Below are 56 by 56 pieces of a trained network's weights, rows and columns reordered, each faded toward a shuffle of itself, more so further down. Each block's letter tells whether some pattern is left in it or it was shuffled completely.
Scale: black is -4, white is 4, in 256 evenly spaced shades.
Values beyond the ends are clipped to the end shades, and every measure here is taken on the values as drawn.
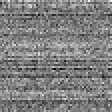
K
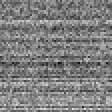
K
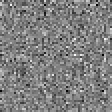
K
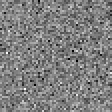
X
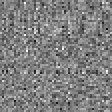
K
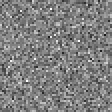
X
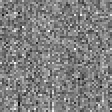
K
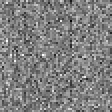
K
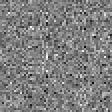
K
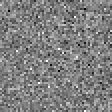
X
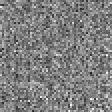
K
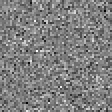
X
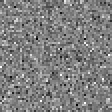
X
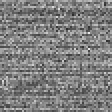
K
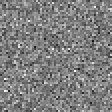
X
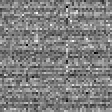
K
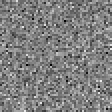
X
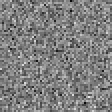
X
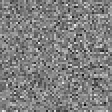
K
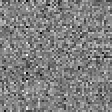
K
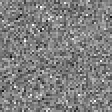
X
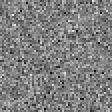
X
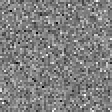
X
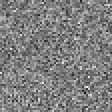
X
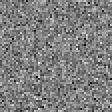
X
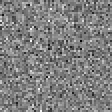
K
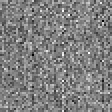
K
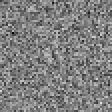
X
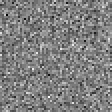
X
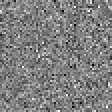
K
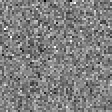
K
